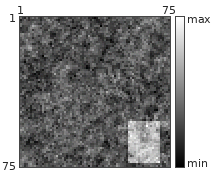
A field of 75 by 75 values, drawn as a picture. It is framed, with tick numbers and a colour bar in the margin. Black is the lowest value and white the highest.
The texture is blotchy. An odd patch, higher than its surroundings, sits in the bottom right. Most values sit low, with a long tail of high ones. The ninth with the highest average is the bottom right.
